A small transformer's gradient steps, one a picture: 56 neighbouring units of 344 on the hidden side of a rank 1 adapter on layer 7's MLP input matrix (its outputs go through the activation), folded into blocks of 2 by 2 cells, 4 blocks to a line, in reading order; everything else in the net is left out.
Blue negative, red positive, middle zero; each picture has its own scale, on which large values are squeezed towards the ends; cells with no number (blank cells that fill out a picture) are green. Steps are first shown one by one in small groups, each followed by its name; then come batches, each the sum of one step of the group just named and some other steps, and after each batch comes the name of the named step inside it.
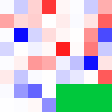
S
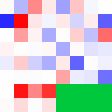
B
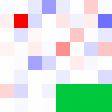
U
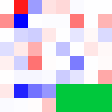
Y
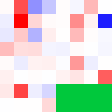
Y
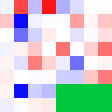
Y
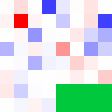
U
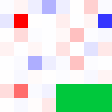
U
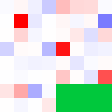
U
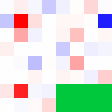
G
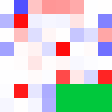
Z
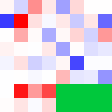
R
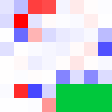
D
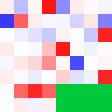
R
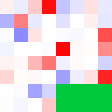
D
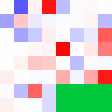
Z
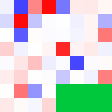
D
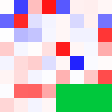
R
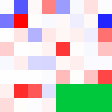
G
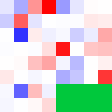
D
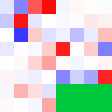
D
